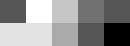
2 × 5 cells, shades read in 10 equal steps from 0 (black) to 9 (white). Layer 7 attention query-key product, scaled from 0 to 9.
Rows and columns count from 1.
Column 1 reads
3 8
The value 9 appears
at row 1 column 2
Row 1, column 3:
7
